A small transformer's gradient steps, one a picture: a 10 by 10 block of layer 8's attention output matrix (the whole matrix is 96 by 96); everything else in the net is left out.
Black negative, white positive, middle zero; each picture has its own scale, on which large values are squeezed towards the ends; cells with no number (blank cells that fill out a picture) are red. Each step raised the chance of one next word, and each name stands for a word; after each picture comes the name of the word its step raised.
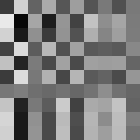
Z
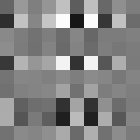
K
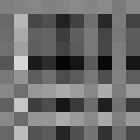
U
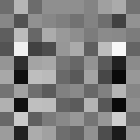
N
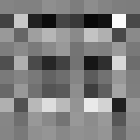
K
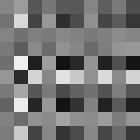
Z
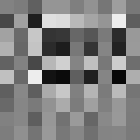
Z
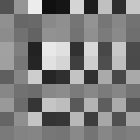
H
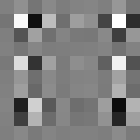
K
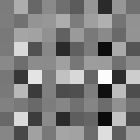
N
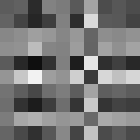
Z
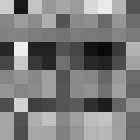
H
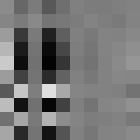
U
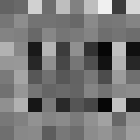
H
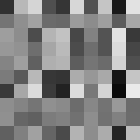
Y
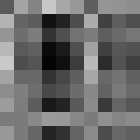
U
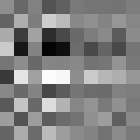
N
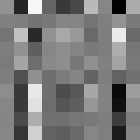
Y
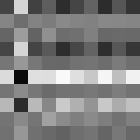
N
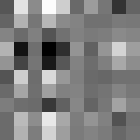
H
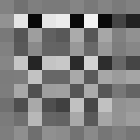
K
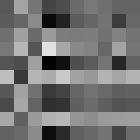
Z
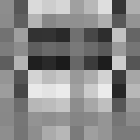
Y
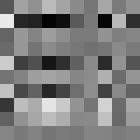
K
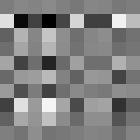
K
